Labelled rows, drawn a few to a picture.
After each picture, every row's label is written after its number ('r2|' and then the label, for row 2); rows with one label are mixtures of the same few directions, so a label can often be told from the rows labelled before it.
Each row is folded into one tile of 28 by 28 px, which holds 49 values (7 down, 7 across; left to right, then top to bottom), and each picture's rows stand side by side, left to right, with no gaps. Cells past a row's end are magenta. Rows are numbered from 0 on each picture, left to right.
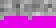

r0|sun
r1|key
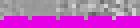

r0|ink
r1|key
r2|sun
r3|key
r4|ink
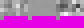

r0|sun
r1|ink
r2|key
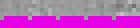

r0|sun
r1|ink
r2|ink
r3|sun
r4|key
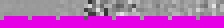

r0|key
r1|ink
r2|ink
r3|ink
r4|key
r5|sun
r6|ink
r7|sun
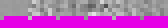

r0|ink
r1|ink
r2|sun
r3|key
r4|ink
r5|ink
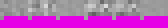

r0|ink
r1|sun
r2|ink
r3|key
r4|key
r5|ink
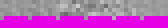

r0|ink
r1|ink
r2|key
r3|key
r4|ink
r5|ink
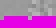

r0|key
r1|ink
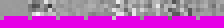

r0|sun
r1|key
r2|ink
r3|key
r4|ink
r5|sun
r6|ink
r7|sun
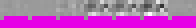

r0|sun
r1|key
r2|sun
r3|key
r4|key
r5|key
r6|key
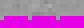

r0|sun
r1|key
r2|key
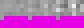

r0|key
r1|sun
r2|sun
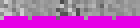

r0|ink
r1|ink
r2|ink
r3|sun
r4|ink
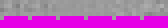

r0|sun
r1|sun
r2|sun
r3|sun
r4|ink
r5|key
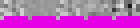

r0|ink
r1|ink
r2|ink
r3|key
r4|sun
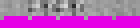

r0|sun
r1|sun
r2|sun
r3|ink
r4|ink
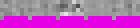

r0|ink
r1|sun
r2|key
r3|sun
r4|sun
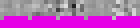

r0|sun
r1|key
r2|sun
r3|sun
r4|ink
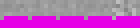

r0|key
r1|sun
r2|sun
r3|key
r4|ink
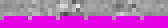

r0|key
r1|ink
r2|key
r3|key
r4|key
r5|key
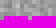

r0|sun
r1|ink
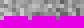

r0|ink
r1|key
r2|ink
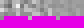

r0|sun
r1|ink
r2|ink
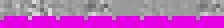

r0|sun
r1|ink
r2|ink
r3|key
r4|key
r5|ink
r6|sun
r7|key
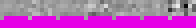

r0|key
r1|ink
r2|key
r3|key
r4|key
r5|sun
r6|sun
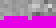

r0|ink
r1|key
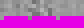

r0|sun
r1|ink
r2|sun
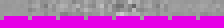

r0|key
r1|sun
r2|key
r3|sun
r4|key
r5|sun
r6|key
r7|key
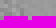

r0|ink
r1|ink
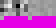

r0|sun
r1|ink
